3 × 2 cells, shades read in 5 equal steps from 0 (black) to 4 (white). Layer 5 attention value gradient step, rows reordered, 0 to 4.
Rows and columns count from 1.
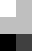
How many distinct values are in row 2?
1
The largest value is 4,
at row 1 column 1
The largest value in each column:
4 3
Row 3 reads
0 1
